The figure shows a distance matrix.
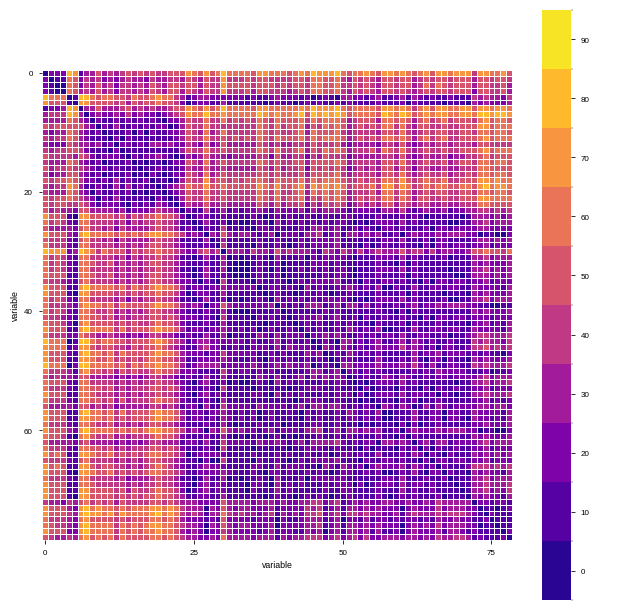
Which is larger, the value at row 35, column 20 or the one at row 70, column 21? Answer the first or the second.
the second
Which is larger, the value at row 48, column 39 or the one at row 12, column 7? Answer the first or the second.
the second
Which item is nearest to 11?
13
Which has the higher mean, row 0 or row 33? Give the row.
0
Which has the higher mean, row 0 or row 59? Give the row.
0
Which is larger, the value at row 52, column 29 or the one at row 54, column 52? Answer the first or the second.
the first
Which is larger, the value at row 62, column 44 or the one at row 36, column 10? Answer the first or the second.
the second
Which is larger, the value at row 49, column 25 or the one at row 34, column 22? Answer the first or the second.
the second
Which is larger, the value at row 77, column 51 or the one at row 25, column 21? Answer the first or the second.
the second
